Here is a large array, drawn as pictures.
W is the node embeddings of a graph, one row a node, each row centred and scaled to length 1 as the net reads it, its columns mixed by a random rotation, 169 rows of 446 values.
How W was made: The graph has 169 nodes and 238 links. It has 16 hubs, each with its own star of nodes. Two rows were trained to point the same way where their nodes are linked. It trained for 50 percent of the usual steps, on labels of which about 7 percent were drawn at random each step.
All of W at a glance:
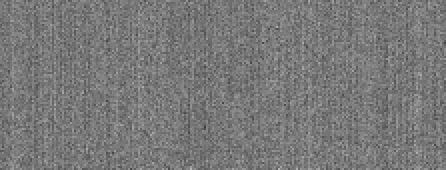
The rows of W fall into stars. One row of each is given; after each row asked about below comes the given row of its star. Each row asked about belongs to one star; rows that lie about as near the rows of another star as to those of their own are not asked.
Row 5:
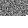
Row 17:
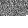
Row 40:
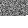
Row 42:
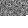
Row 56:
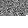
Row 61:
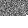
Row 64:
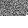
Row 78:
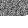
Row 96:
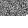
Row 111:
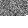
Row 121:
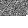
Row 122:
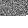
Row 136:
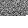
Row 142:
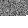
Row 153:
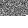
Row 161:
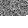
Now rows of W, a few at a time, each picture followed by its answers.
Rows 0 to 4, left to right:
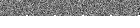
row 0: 142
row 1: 161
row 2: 5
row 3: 64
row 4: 78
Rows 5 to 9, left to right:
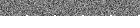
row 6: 40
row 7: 122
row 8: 78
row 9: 121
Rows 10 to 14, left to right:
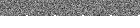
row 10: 56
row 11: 153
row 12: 61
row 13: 17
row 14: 161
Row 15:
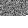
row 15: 136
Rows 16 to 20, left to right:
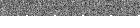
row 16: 56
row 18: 121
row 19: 111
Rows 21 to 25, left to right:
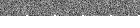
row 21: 42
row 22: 96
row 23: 64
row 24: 64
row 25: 5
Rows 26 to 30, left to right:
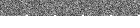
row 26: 5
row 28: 96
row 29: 17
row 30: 5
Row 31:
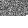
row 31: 121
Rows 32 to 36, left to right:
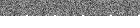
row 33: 56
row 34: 56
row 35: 17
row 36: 121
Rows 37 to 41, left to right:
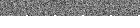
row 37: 78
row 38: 142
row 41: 122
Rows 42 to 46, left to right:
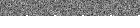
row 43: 78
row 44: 56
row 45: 161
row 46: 61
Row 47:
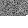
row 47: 161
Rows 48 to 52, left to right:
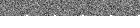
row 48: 122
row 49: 153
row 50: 64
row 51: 78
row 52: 111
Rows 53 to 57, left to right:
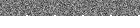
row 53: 111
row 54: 61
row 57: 78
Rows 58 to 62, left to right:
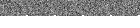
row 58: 78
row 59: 78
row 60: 42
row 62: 64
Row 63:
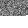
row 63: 64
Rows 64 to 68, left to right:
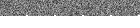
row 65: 56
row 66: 40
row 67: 42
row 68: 17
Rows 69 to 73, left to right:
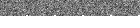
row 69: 78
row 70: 64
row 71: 78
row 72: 96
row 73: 17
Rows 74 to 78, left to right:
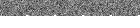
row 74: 5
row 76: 42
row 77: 5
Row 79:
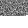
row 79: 64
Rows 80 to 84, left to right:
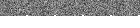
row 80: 161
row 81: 136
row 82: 153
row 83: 40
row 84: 42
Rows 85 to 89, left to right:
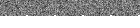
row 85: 161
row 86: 136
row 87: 42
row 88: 56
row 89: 111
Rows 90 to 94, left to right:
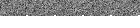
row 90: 64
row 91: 40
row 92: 161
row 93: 121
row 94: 122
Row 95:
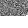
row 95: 96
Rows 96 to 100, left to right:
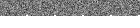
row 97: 64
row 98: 42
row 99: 122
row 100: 61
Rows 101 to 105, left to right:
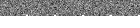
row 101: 96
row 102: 153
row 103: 161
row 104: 96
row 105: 96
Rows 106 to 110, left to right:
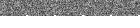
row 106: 111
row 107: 42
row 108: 111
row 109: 96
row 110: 153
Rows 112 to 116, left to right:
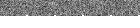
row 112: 17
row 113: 136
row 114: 42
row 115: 40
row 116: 42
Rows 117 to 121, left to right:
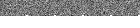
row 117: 17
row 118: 136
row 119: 136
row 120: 161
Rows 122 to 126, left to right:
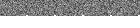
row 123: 61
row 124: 153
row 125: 40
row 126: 40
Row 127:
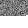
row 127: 122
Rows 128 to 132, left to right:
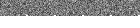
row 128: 153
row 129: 17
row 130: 142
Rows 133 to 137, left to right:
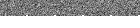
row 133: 111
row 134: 161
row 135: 17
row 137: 40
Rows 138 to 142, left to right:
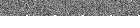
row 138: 5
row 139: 40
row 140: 17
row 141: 121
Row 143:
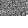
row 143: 121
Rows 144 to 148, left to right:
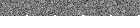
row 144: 64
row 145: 122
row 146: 42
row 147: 136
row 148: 64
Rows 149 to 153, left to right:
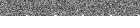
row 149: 40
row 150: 136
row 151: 111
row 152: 153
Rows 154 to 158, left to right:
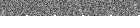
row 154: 56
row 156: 78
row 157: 17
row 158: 161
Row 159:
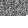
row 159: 42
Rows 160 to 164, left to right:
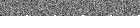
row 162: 78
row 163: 111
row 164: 161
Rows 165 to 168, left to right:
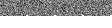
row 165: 142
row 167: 5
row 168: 17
